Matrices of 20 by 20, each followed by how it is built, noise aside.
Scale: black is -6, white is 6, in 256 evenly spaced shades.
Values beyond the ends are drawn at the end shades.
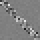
banded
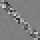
banded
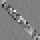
banded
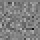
low rank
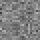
low rank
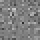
low rank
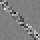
banded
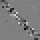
banded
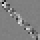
banded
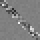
banded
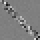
banded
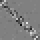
banded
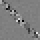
banded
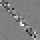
banded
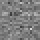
low rank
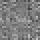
low rank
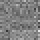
low rank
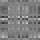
low rank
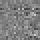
low rank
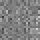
low rank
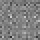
low rank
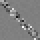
banded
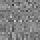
low rank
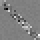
banded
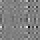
low rank
